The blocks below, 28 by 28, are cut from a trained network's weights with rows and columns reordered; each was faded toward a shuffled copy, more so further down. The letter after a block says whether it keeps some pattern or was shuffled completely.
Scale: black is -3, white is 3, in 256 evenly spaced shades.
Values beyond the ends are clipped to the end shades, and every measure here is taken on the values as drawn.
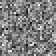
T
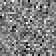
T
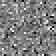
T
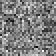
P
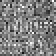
P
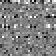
P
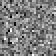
T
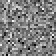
T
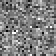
P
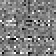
P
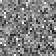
T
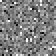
T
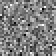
T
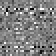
P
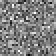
T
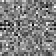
P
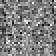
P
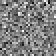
P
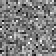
T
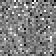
T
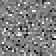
T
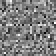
P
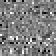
P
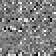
P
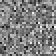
P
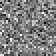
T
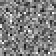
T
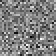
P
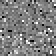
T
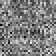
P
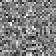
P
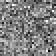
T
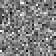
T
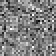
P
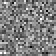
P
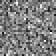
T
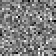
T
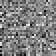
P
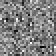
P
